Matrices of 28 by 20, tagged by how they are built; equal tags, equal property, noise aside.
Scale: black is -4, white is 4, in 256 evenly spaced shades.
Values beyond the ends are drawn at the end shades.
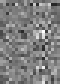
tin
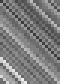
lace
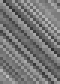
lace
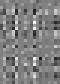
tin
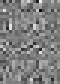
tin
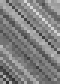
lace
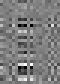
tin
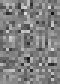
tin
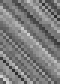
lace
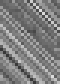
lace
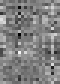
tin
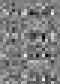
tin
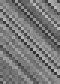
lace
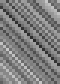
lace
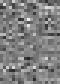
tin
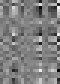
tin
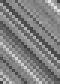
lace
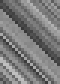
lace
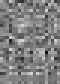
tin
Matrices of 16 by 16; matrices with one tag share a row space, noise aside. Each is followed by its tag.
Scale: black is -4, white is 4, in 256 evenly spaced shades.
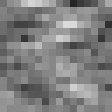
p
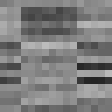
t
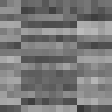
t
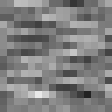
p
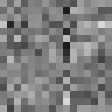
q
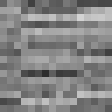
t
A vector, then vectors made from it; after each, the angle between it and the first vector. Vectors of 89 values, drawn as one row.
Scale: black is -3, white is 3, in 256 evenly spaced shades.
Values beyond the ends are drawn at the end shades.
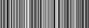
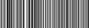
partly aligned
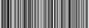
orthogonal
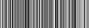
nearly opposite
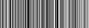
nearly opposite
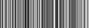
nearly opposite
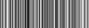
nearly opposite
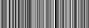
partly opposed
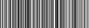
nearly opposite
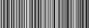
nearly parallel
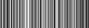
nearly parallel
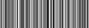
orthogonal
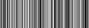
partly aligned
